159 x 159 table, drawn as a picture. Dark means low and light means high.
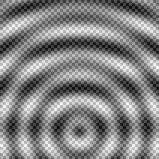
Stripes: horizontal, repeating 4 times. Slope: none. Average level on the scale: 50%. Rings: centred on the bottom middle.
